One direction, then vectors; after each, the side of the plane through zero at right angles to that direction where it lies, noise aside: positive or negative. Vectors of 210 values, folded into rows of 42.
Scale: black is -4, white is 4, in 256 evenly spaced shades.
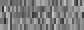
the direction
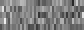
negative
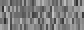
positive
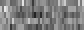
positive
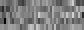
positive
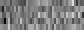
positive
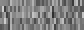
negative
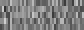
negative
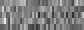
negative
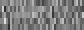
negative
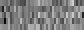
positive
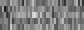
negative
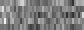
negative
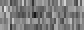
positive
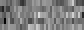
positive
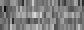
negative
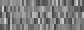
negative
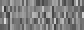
negative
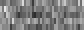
positive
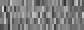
negative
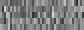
positive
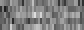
negative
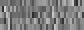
positive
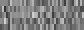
negative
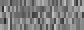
positive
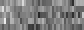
negative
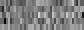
positive
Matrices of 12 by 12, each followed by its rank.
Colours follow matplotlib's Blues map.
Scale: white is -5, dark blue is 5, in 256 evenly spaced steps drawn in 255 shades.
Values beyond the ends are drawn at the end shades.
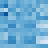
two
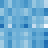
one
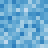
full rank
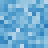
full rank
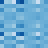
one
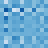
two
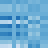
one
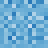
two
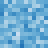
full rank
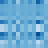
one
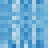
two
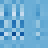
one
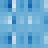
one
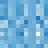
two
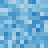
full rank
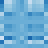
one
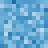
full rank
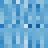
two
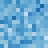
full rank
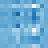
two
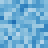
full rank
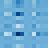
one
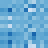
two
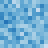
full rank
